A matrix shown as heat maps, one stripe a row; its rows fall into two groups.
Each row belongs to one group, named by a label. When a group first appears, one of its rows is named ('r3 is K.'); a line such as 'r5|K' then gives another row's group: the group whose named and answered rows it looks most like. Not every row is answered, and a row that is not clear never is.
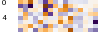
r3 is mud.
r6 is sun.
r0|sun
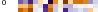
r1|sun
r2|sun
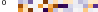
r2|sun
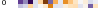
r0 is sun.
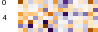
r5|sun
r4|mud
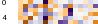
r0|sun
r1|mud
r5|mud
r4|sun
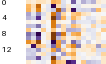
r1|sun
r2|sun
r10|sun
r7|mud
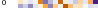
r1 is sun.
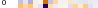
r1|sun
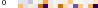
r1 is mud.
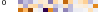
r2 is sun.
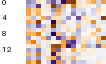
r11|mud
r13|sun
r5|sun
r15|sun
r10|mud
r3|sun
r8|sun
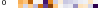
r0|sun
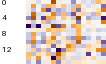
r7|mud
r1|mud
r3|mud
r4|mud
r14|sun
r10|mud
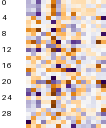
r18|mud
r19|sun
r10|mud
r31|sun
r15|mud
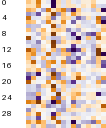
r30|sun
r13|mud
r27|mud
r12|mud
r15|mud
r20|mud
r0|sun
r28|sun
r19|mud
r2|mud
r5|mud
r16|mud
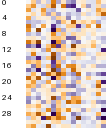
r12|mud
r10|sun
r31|mud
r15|sun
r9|mud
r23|mud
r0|mud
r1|mud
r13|mud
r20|mud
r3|mud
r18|mud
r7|sun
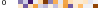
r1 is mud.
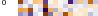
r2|sun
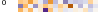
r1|mud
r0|sun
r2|sun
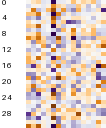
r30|mud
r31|sun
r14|sun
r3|sun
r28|mud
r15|mud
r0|sun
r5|mud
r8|sun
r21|mud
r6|sun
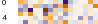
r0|mud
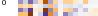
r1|sun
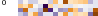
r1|sun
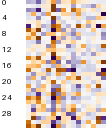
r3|mud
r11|mud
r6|mud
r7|sun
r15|mud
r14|sun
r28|mud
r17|mud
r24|sun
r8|mud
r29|mud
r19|mud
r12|mud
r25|sun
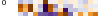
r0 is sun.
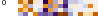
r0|sun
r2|sun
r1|mud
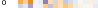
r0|sun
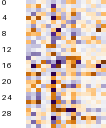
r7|mud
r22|sun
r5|mud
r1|sun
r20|sun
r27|mud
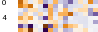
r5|mud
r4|sun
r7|sun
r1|sun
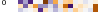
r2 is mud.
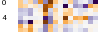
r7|sun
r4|sun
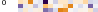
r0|sun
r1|mud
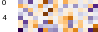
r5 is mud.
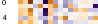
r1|mud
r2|sun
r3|sun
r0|sun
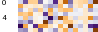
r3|sun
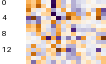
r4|mud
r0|sun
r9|mud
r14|mud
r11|mud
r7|sun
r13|mud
